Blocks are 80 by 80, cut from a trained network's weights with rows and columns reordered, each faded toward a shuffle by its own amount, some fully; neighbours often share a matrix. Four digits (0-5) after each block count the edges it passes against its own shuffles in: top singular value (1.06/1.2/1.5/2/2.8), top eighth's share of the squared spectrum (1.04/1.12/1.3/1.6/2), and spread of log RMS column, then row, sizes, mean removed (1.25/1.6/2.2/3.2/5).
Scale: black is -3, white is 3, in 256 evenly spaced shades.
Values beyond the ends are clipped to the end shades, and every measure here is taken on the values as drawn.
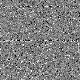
3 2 0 2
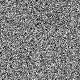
1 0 0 0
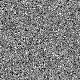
0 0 0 0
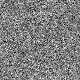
0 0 0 0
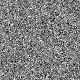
0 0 0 0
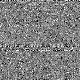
3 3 0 2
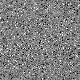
3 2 0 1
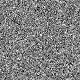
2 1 0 0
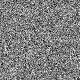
0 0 0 0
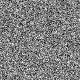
0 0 0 0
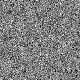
2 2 1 1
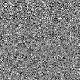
3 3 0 3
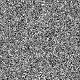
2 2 0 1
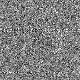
2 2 0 2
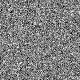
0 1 0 0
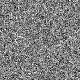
1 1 0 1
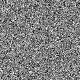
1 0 0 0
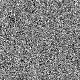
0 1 0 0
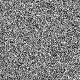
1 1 0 0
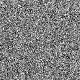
1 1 0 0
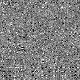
3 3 1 2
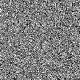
3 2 0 0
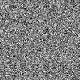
3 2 1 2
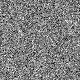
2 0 0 0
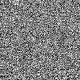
3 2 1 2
